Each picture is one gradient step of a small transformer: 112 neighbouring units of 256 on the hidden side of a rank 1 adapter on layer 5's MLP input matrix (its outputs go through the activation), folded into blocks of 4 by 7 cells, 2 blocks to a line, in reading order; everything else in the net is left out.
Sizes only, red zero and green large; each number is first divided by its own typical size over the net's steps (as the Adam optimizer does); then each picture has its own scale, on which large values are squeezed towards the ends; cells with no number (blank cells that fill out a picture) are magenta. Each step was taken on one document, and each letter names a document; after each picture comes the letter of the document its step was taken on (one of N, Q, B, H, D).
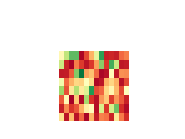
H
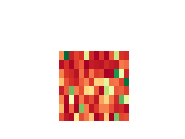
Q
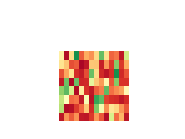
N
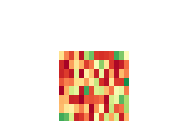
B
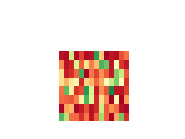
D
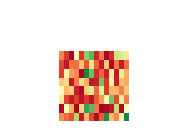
B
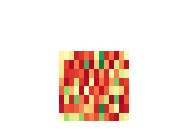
D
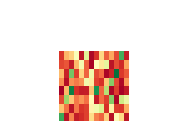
Q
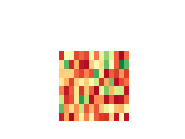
N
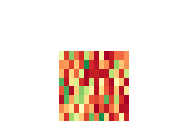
D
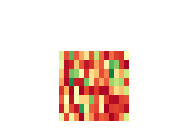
H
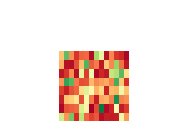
D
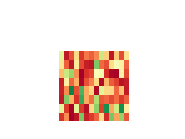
N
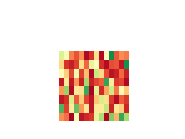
N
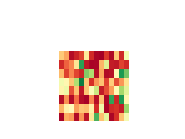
B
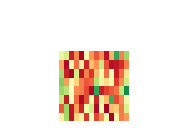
B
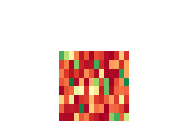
Q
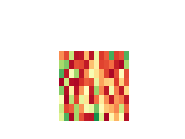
N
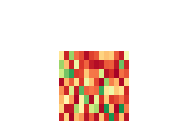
N
